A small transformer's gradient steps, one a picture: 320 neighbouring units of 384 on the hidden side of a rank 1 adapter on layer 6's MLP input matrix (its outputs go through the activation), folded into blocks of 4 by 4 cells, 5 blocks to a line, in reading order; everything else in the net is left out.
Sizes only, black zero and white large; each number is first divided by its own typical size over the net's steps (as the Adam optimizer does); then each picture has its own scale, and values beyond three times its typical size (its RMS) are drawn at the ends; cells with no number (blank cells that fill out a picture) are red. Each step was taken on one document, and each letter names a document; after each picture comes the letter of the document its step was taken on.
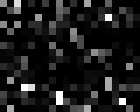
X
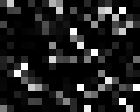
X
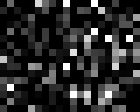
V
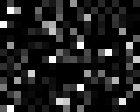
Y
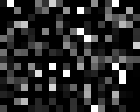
V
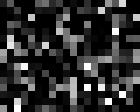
V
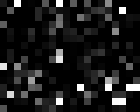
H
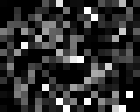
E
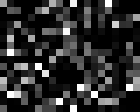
H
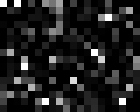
H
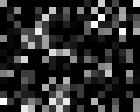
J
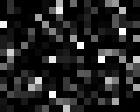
Y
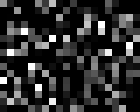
E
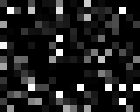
X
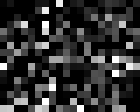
E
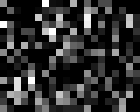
H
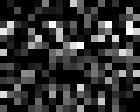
E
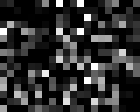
E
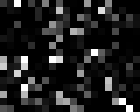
X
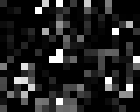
H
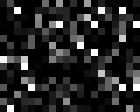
X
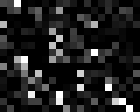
X
